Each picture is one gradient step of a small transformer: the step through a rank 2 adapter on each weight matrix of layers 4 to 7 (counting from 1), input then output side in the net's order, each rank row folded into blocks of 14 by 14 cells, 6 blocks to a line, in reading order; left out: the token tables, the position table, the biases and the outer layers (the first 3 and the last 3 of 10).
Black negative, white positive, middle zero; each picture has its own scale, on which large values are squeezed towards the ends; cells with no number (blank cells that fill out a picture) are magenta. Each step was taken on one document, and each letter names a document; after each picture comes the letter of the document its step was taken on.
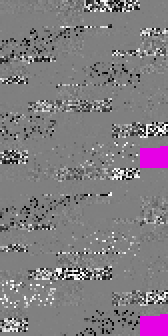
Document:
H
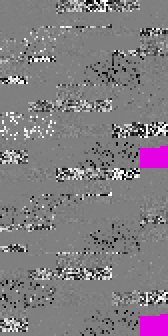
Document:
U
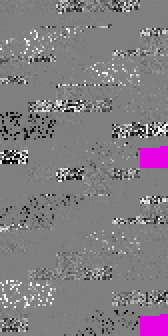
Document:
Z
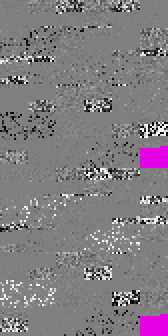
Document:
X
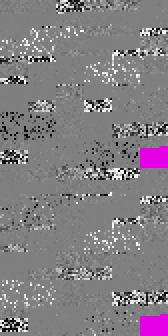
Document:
U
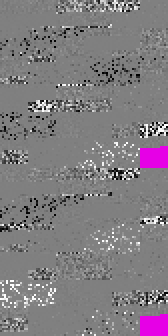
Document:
X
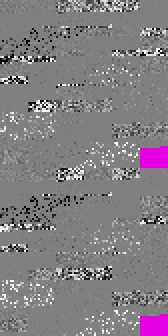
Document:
H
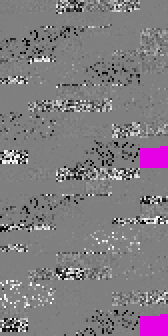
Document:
Z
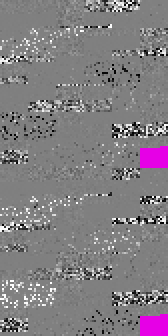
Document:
H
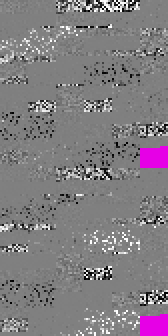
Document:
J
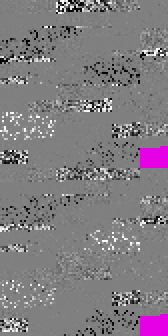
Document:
Z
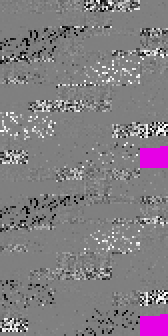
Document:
X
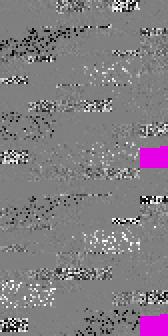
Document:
J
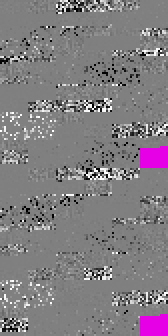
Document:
Z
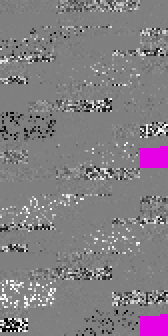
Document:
H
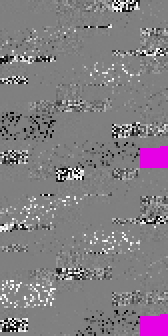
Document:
J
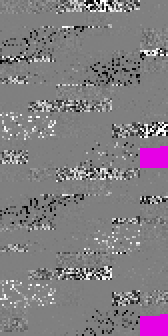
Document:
X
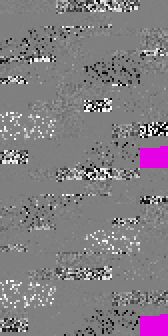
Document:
Z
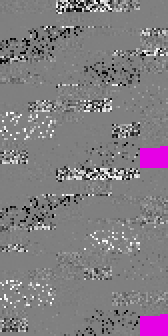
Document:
Z
